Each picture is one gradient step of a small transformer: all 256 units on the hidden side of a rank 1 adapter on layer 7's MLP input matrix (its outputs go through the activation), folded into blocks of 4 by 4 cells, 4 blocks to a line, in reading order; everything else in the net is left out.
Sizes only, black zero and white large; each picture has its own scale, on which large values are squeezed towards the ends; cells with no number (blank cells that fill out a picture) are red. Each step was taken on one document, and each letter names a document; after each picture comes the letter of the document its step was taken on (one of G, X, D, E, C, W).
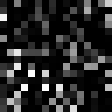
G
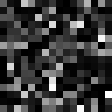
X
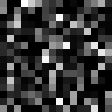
X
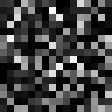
X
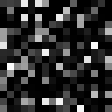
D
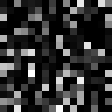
G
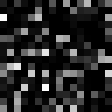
G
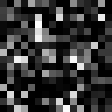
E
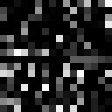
G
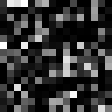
D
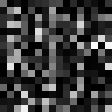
X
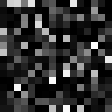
D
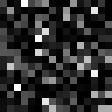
D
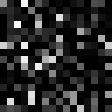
X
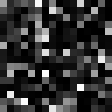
D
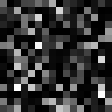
E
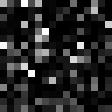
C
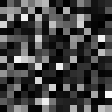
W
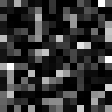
C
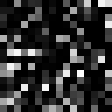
G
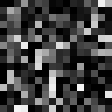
X
